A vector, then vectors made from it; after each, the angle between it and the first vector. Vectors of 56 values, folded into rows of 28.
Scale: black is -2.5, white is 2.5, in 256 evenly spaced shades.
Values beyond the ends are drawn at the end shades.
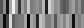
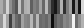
partly opposed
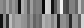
orthogonal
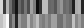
partly opposed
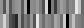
partly opposed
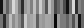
partly aligned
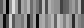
nearly parallel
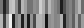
partly aligned
